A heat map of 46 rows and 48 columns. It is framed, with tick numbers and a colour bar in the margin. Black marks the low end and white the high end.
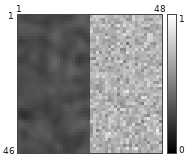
The table splits into one row of 2 panels. Panel 1,1: low, blotchy, faint in contrast. Panel 1,2: high, fine-grained.
